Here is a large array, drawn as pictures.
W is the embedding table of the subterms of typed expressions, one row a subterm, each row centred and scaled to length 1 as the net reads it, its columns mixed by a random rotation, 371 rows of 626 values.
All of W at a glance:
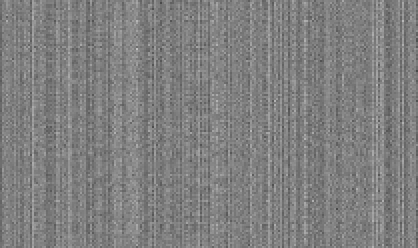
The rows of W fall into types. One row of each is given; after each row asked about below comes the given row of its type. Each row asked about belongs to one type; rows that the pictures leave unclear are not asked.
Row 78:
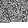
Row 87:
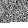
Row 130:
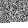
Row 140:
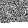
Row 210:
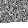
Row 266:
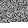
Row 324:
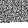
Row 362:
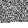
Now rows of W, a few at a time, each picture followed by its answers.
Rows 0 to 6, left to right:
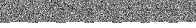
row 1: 362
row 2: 130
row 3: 130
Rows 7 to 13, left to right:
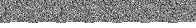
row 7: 87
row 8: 266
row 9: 87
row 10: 362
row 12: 78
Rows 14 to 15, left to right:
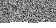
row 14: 130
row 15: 210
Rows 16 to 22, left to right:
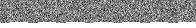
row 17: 266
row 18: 210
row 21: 210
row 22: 130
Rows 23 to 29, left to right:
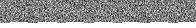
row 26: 78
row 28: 362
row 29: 210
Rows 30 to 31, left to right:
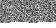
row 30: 362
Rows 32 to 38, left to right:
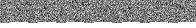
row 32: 362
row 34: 87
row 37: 266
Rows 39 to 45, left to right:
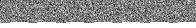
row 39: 78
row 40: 140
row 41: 210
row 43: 130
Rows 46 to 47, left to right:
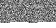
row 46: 140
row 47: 140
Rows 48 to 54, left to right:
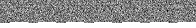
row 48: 266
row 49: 140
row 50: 324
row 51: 324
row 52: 210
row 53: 324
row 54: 140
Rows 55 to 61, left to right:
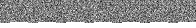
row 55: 140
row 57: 362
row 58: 130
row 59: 266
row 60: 266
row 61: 324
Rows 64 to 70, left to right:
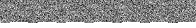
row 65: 266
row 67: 78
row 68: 362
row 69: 324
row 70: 266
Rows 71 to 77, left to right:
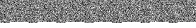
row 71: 140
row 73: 87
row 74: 362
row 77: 140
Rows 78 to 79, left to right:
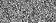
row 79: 87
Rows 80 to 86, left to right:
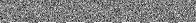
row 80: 140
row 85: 210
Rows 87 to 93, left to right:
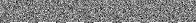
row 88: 362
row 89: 210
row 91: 324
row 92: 78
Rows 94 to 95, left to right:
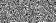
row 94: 140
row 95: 362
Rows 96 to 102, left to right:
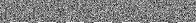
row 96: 87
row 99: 266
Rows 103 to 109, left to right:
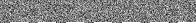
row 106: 266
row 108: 140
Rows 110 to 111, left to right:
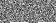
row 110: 324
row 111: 140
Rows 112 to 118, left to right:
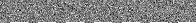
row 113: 140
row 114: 130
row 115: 140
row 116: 362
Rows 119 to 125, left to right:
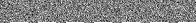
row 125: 362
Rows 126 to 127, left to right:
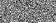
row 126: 87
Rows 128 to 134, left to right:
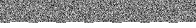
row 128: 140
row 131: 87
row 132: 210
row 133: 324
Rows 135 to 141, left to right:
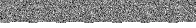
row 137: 87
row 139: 324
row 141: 362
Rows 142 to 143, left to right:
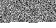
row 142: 87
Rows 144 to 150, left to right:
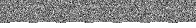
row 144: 266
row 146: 87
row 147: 140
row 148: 140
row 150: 266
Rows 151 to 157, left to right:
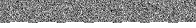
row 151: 130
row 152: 266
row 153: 140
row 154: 324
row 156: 130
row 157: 87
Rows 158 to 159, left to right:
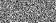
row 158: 130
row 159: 210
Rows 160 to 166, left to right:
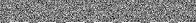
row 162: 266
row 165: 140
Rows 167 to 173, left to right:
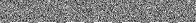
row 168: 78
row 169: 362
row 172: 362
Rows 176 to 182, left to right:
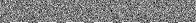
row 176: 210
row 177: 324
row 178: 140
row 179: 324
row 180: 140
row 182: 266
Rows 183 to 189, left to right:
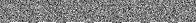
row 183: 78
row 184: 362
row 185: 362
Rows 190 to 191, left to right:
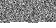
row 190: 324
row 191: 87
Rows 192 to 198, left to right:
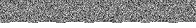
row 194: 266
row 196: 87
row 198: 140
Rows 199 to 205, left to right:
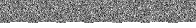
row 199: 210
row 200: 210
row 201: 324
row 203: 362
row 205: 210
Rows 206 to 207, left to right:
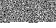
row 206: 324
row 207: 130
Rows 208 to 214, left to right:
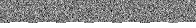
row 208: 266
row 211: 324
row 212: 210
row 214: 78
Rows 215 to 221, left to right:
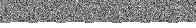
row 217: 78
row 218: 140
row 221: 362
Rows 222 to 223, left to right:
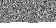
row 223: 130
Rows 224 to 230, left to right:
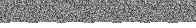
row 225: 324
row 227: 362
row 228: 324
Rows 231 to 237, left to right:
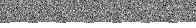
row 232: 324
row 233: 362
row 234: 78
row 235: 130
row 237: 140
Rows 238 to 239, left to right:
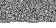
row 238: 362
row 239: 78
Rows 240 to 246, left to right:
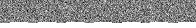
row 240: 324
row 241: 78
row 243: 78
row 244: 266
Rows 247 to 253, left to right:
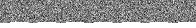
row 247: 362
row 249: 87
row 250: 266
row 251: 130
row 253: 210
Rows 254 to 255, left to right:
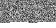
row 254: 130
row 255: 140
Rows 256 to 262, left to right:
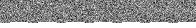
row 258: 140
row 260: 140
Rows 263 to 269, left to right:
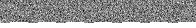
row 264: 140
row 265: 324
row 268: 324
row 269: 87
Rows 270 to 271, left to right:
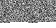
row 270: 324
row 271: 324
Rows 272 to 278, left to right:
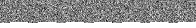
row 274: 362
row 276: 210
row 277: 130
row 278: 130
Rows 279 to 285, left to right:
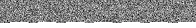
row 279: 266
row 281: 324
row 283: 140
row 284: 266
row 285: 87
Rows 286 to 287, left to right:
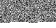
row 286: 87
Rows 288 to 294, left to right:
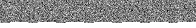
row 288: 362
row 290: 266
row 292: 324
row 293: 324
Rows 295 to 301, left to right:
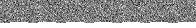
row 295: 324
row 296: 362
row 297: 324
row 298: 78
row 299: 362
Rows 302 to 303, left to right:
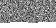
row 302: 210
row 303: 362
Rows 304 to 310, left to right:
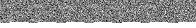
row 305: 140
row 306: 362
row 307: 78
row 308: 266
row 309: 140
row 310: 362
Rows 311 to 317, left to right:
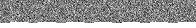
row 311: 130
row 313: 78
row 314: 140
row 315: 266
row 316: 324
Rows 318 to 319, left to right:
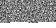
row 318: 362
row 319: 324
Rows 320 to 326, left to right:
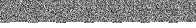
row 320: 78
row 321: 78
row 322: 266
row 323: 324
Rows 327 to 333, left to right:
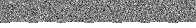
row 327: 324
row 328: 130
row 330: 324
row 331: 324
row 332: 140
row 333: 210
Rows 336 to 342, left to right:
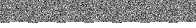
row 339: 130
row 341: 362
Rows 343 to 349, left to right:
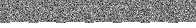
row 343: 130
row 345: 266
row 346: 140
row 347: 140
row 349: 362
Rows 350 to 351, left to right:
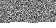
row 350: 266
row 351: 78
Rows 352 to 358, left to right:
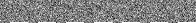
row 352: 324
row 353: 362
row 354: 210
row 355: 130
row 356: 140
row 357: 362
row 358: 266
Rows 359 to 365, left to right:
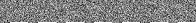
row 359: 266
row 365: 78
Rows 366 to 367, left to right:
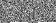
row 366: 362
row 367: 87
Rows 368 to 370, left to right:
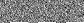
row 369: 78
